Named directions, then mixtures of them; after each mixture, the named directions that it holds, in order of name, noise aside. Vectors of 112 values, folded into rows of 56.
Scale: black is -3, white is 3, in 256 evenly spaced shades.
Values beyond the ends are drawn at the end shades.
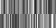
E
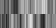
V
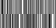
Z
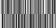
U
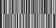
U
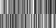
E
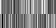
E, U, V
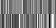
E, Z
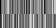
U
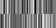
E, Z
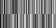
U, V, Z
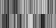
V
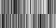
E, U, V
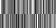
E, U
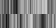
V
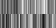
V, Z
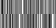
Z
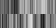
V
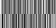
E, U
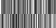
E, U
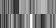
V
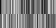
E, U, V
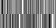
Z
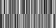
E, U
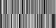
U, Z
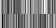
U, V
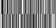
U, Z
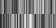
U, V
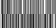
U, Z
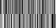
E, Z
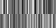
E, Z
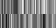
V, Z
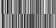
U, Z
